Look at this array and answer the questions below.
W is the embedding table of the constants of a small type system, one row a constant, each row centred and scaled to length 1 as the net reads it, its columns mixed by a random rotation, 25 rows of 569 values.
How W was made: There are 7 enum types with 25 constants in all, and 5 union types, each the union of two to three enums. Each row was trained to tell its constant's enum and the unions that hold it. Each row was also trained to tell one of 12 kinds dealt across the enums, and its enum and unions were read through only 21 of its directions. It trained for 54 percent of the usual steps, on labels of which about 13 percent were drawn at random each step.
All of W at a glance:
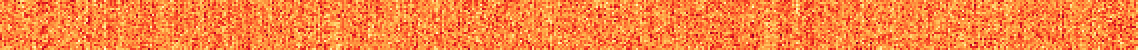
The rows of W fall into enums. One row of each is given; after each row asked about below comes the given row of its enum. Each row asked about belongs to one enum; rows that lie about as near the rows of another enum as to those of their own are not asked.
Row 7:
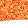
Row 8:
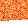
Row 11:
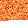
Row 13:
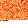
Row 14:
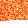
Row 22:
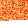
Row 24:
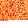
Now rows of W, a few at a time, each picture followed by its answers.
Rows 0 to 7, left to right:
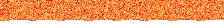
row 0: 14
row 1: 24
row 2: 14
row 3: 14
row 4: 24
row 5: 13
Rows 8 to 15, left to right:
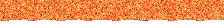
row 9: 13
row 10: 14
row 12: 11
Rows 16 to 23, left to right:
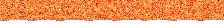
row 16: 24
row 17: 11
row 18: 11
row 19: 22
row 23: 24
